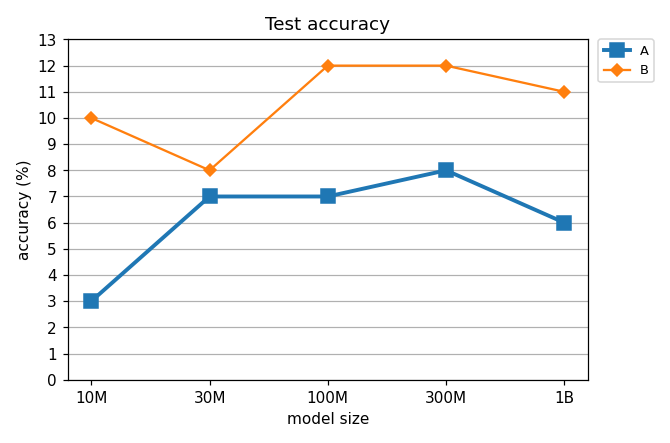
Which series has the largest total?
B
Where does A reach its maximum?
300M
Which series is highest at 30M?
B
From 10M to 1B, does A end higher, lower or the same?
higher
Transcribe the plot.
Title: Test accuracy
x-axis: model size, ticks 10M 30M 100M 300M 1B
y-axis: accuracy (%), ticks 0 1 2 3 4 5 6 7 8 9 10 11 12 13
Legend: A, B
Values:
A: 3 7 7 8 6
B: 10 8 12 12 11
